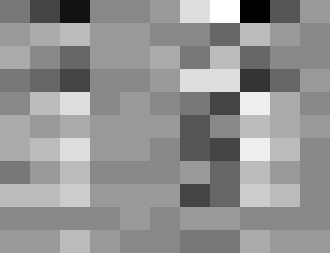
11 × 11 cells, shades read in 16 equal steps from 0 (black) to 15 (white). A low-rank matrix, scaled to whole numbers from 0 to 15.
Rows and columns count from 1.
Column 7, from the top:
13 8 7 13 7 5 5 9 4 9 7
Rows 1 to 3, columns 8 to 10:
15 0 5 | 6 11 9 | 11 6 8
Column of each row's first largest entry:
8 3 8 7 9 9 9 3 3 5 3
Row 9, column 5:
9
